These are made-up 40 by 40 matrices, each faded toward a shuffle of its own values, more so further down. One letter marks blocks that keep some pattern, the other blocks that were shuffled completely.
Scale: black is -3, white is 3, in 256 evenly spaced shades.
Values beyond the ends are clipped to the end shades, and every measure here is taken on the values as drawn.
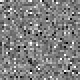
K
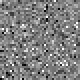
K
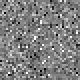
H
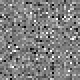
K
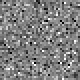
H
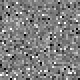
H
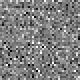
K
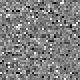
K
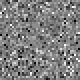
K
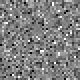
H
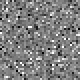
H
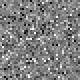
H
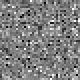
K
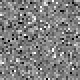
H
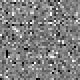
K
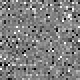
K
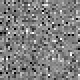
K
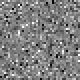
H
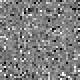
K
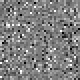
K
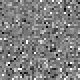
K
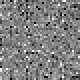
K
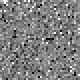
H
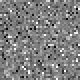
H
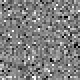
K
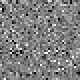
K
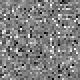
K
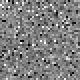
H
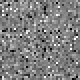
K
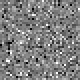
K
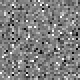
K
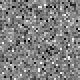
H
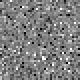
H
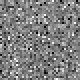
K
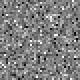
H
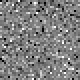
H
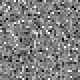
H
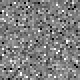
H
